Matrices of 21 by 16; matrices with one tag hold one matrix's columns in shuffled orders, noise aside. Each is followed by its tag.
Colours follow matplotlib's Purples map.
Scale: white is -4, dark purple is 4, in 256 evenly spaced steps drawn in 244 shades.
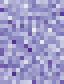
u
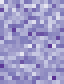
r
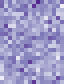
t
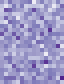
r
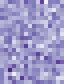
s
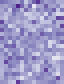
t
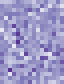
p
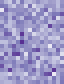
p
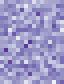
u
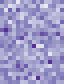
r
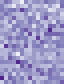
r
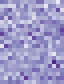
r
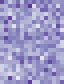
t
